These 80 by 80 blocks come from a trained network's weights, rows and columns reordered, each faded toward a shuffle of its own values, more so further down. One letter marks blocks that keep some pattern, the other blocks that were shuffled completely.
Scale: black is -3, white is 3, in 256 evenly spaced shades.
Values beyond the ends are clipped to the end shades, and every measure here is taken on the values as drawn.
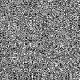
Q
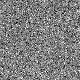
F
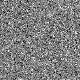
F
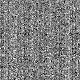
Q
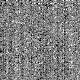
Q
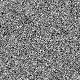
F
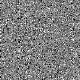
Q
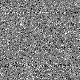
Q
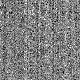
Q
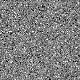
Q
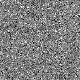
Q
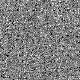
Q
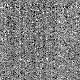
Q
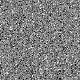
Q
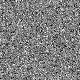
F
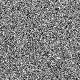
F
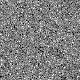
Q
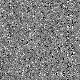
Q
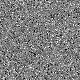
F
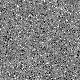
F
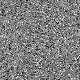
Q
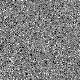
Q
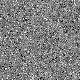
F
